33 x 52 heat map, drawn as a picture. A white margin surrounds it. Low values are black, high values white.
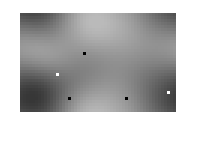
Roughest part: bottom right. Stripes: none. Lone odd cells: 5, 2 higher and 3 lower than their neighbours. Ninth with the lowest average: bottom left. Ninth with the highest average: top middle.
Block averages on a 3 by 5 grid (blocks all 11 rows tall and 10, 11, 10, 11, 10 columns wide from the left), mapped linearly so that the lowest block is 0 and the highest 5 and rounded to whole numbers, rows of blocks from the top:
2 4 5 4 3
3 3 3 3 3
0 2 4 3 1
